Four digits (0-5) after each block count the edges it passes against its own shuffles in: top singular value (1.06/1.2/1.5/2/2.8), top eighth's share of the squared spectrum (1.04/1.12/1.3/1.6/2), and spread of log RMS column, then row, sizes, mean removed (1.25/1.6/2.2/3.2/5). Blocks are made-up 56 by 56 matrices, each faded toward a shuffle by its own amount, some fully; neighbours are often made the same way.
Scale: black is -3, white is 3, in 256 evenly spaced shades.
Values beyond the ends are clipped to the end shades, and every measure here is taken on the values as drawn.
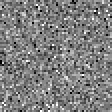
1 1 0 0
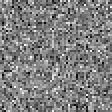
3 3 1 1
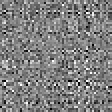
4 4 3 3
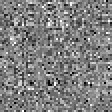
3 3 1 2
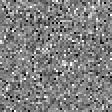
2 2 0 0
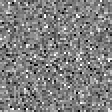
2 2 0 1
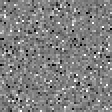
0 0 0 0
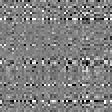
5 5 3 4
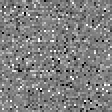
2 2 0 1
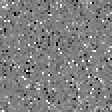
2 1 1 0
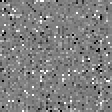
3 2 1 0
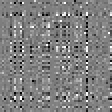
5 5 4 3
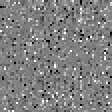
3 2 0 0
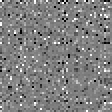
4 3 2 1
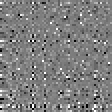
4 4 2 3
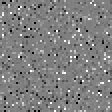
1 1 0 0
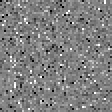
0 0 0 0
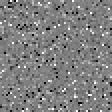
0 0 0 0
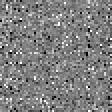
1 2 2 1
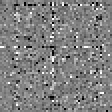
2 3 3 2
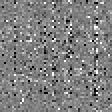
2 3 3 2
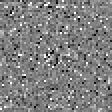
1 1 1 1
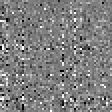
2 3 3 2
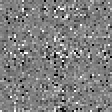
2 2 2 2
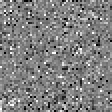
1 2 2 2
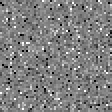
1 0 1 0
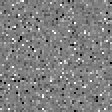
0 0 0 0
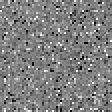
1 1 1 1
